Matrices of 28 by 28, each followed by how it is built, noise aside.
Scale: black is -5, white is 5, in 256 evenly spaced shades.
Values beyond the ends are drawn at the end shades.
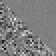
lower triangular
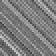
Toeplitz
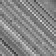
Toeplitz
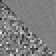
lower triangular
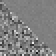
lower triangular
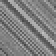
Toeplitz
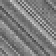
Toeplitz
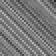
Toeplitz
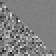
lower triangular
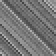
Toeplitz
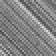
Toeplitz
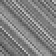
Toeplitz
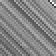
Toeplitz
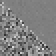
lower triangular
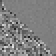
lower triangular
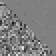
lower triangular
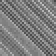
Toeplitz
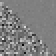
lower triangular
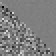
lower triangular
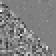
lower triangular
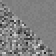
lower triangular
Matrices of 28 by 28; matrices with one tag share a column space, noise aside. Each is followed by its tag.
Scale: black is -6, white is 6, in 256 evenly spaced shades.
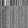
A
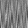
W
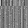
A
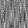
W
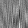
W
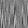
W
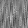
W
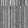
A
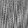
W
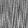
W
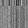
A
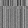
A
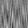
W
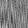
W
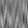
W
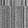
A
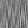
W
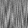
W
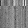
A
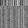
A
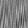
W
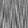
W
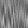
W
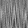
W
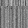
A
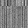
A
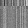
A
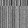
A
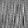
W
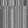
A
